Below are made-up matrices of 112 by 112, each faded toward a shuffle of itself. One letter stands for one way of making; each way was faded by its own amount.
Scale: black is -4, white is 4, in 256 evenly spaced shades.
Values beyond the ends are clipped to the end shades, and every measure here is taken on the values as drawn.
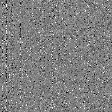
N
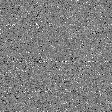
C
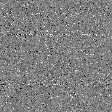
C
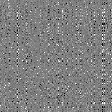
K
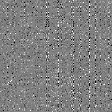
K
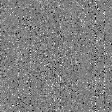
N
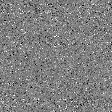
C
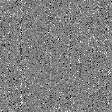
N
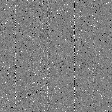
N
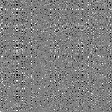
K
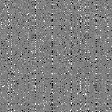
K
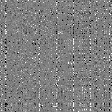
K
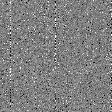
N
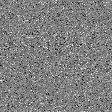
C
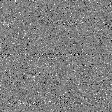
C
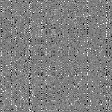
K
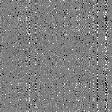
K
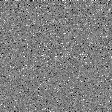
C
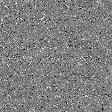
C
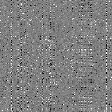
K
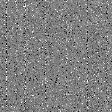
N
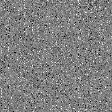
N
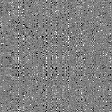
K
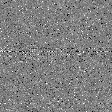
C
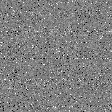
C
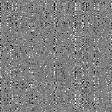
K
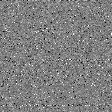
C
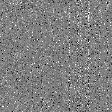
N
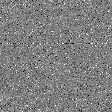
C
